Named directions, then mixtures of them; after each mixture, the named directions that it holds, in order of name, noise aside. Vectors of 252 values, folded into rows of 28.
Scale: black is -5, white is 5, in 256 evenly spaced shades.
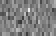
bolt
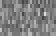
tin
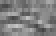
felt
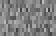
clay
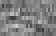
clay, felt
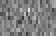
bolt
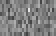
bolt, clay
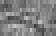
bolt, felt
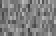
clay, tin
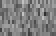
tin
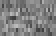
clay, felt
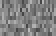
clay, tin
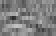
clay, felt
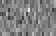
bolt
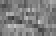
bolt, felt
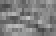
felt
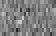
bolt, clay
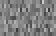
clay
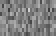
bolt, clay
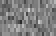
bolt, felt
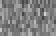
tin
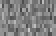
clay, tin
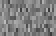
clay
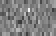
bolt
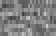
felt, tin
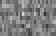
felt, tin
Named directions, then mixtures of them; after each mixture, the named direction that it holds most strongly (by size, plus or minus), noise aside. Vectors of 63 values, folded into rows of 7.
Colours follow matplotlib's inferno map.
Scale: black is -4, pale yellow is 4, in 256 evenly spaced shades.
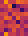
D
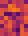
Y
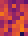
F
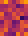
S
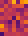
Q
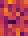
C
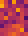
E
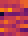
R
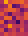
D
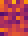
E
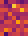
D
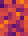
E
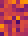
Q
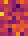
F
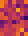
E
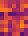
R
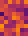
Y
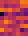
R
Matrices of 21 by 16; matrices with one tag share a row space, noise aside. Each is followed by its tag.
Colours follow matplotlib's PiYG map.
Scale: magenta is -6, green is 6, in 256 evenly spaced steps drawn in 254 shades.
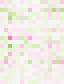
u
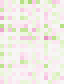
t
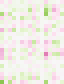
t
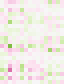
u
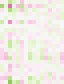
u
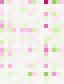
t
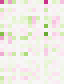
t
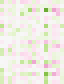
t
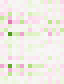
u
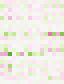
u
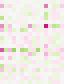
t
